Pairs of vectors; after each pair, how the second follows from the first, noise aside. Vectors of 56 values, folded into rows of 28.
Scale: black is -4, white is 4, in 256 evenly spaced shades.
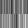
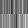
copied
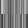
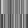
copied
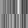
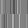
partly zeroed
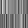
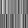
copied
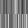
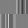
partly zeroed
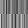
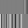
partly zeroed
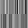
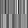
negated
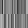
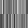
negated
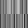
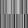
copied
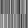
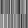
copied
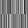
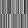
copied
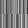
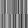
negated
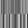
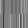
partly zeroed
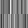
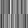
copied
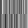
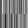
copied
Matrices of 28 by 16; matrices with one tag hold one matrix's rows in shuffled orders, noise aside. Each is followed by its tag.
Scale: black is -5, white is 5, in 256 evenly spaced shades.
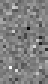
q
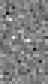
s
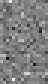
s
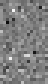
s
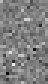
s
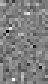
s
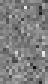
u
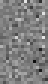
u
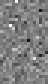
q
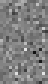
u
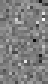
u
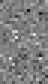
q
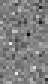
q
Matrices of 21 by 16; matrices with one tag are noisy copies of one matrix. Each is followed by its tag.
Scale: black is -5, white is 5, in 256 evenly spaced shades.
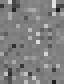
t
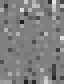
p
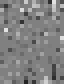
p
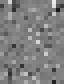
t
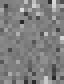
p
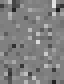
t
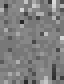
p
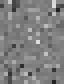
t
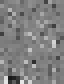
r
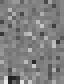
r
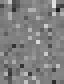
t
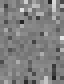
p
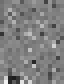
r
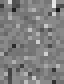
t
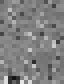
r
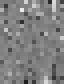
p
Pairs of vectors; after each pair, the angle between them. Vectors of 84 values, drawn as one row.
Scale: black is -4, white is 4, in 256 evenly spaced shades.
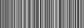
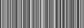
partly aligned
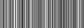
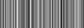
partly aligned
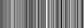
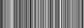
partly aligned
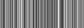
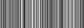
partly aligned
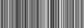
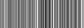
partly opposed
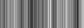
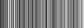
partly aligned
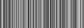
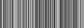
partly aligned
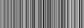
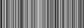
orthogonal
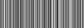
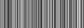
partly opposed
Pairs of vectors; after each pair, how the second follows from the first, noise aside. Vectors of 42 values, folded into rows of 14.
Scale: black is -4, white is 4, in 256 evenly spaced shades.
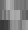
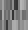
shuffled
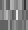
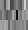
negated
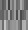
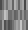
shuffled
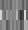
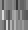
shuffled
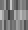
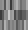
negated
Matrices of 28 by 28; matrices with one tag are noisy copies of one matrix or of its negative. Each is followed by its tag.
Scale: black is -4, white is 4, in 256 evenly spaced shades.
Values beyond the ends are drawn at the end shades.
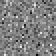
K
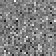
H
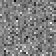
H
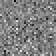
H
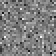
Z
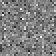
Z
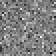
Z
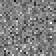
H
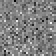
H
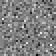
K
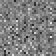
H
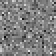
Z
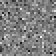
Z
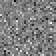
H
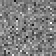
H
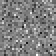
K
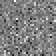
H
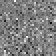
H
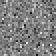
K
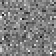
Z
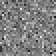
Z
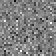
H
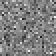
Z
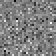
H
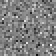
K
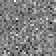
H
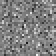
K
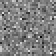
Z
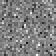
K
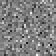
K
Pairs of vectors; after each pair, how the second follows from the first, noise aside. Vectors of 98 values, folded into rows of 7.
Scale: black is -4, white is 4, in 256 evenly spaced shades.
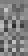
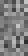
wrapped around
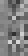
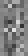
wrapped around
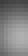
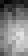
scaled up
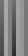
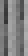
wrapped around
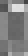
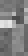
wrapped around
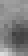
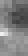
wrapped around
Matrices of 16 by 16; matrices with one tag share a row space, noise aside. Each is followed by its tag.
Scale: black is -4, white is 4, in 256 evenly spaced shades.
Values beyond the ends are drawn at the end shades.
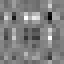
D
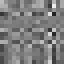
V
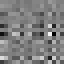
V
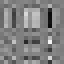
D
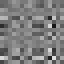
V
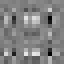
D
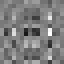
D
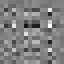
D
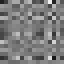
V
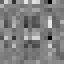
D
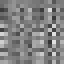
V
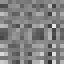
V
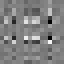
D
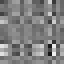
V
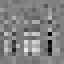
D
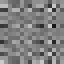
V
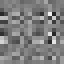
V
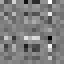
D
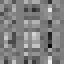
D
